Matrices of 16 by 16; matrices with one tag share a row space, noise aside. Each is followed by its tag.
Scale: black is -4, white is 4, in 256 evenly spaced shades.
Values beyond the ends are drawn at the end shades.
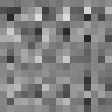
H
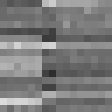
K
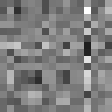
H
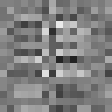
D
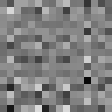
H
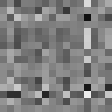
H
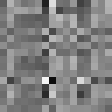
D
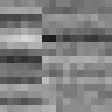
K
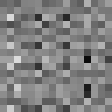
H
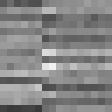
K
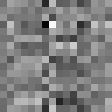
D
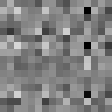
H
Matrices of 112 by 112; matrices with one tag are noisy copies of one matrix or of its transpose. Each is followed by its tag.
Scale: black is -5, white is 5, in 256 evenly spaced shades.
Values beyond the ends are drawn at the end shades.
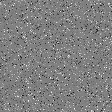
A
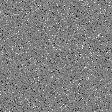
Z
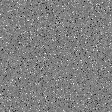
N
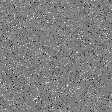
Z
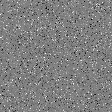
N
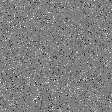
Z
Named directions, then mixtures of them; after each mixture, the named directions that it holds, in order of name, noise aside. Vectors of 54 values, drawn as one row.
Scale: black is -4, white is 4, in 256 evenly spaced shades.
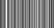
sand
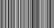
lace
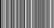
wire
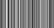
lace, sand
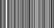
sand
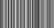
lace, wire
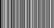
sand, wire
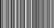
lace, wire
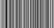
sand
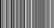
wire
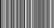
wire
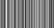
sand, wire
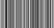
lace, sand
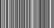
lace, wire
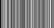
sand, wire
